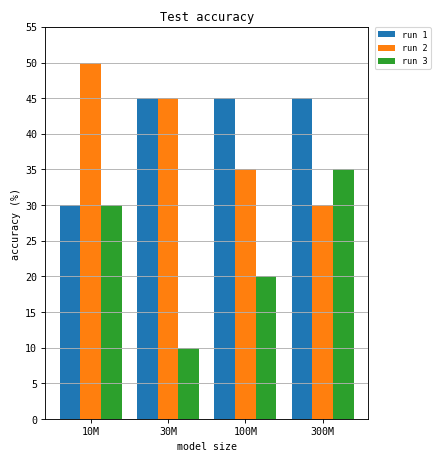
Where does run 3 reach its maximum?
300M
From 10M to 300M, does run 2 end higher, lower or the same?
lower
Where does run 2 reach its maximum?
10M
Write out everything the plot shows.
Title: Test accuracy
x-axis: model size, ticks 10M 30M 100M 300M
y-axis: accuracy (%), ticks 0 5 10 15 20 25 30 35 40 45 50 55
Legend: run 1, run 2, run 3
Values:
run 1: 30 45 45 45
run 2: 50 45 35 30
run 3: 30 10 20 35
